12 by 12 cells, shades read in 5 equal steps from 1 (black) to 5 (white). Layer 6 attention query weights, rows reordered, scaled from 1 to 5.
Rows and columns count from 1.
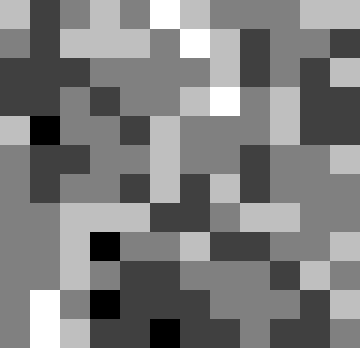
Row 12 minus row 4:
1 3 1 0 -1 -2 -2 -3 0 -2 0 1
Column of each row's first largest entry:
6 7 8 8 1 6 6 3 3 3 2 2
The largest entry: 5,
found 5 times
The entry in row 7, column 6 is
4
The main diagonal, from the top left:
4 2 2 2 2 4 2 3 2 2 2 3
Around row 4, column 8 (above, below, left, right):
4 3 4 3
